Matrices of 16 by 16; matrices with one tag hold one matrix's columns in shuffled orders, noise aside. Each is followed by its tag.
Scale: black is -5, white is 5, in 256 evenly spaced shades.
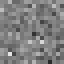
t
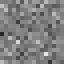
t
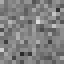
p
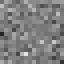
t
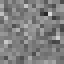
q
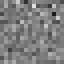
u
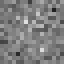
p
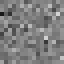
q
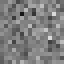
q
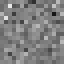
u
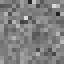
u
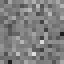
t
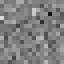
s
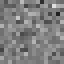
u
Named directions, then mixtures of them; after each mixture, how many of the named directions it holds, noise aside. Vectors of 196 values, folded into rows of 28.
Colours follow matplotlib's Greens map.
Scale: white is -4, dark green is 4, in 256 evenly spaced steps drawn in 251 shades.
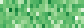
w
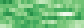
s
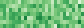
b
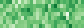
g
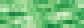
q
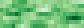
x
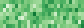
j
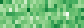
three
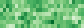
two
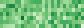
two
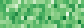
two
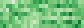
three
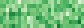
two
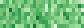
three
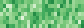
one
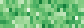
two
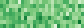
one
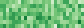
one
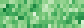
two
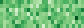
one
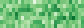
three
